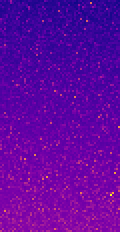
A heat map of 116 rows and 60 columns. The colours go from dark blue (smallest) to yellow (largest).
Grain: fine. Average level on the scale: 20%. Stripes: none. Slope: up to the bottom.
